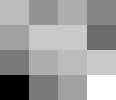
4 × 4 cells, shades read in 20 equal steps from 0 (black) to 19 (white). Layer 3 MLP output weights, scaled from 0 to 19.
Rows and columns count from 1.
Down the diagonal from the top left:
14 15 14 19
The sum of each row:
48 50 51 40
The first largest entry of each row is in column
1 2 4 4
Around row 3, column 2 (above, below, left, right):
15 9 9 14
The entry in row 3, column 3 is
14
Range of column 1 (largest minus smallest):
14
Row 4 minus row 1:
-14 -2 -1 9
